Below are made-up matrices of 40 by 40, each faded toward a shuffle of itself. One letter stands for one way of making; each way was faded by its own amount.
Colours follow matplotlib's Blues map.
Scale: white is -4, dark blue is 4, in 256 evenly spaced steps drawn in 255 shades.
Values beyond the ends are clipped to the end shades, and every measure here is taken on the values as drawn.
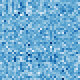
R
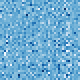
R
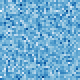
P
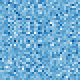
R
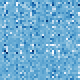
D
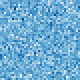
P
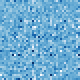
D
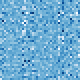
D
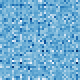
D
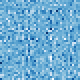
R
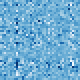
D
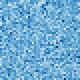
P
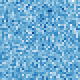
P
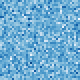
P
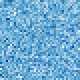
P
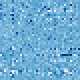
D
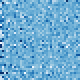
D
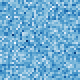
P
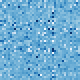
D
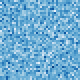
P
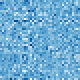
R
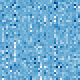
D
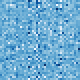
R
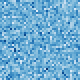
P
